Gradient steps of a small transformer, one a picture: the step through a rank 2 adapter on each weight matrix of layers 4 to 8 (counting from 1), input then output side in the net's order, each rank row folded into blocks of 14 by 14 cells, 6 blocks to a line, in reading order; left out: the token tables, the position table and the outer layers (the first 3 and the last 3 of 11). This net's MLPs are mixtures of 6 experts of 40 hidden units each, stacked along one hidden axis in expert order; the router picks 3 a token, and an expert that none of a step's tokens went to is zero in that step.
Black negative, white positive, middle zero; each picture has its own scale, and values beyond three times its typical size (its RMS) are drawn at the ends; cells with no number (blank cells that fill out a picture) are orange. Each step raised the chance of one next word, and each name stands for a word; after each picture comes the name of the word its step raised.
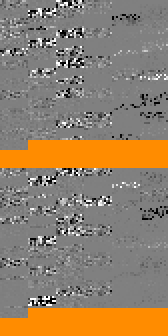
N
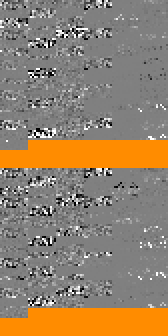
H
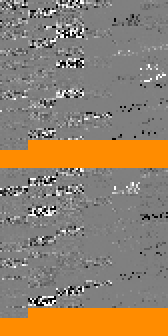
N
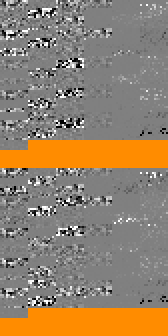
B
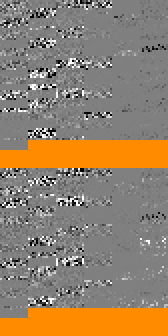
H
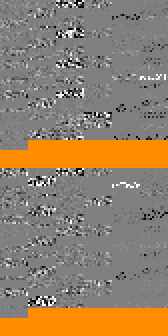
N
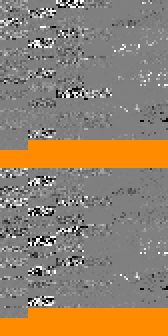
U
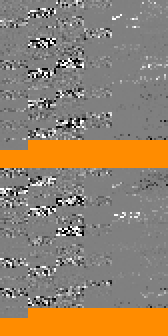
B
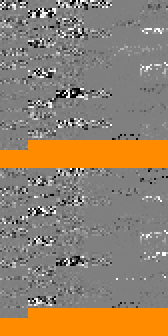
U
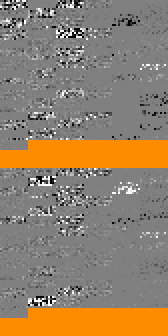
N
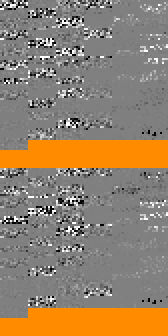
B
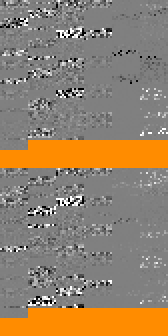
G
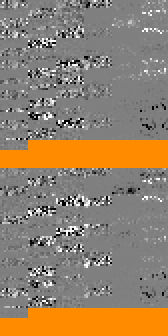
B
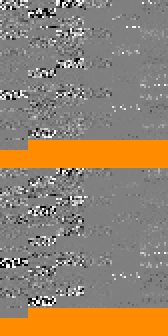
U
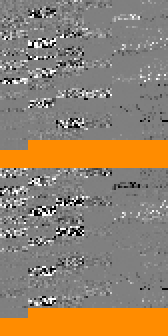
B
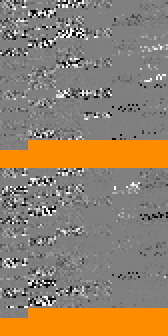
N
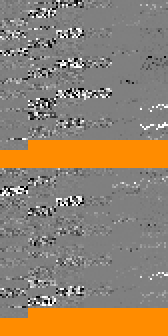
G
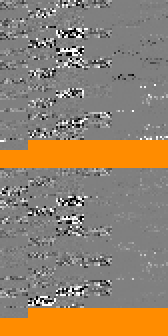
G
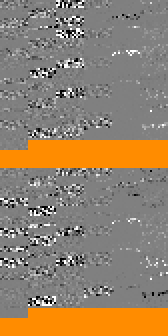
U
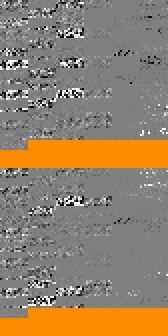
G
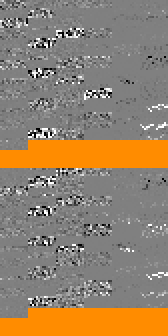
H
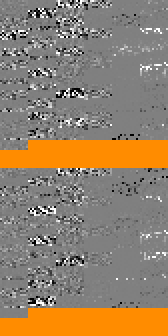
U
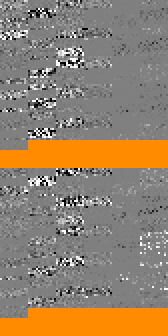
H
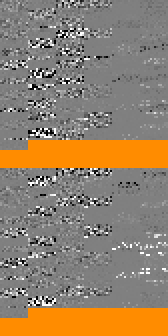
H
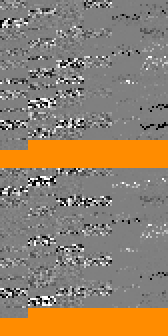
N
